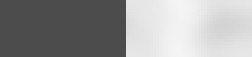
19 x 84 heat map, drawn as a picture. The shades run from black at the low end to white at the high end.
It is made of 1 by 2 panels. Panel 1,1: low, flat. Panel 1,2: very high, smooth, faint in contrast.
